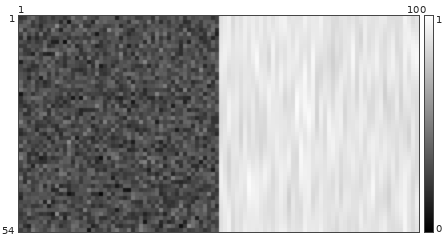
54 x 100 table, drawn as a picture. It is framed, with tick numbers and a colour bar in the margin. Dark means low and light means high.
The table splits into one row of 2 panels. Panel 1,1: low, fine-grained. Panel 1,2: very high, streaked downward, faint in contrast.
